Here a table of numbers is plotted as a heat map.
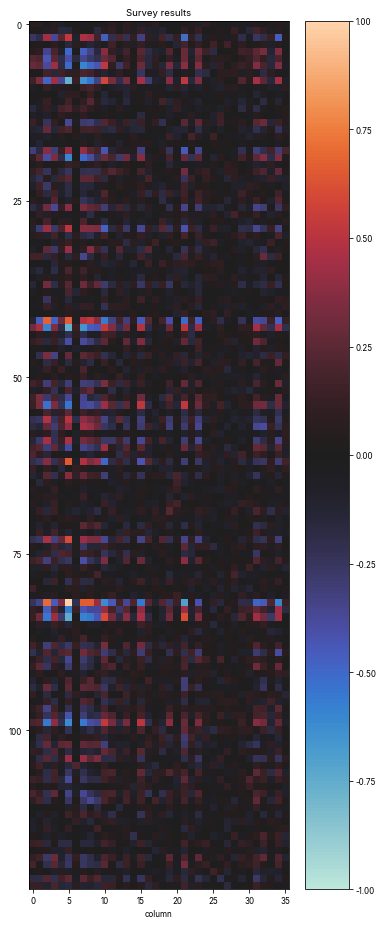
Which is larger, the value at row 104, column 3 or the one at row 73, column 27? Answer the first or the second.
the second
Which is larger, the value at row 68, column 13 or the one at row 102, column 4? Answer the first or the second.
the second
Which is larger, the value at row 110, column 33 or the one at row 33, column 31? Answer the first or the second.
the second
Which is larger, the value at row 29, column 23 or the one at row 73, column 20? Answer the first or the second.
the second
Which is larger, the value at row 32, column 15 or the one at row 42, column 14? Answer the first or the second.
the second
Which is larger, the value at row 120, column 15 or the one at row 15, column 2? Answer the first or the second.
the second
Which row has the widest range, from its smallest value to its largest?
82
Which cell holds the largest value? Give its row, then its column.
82, 5
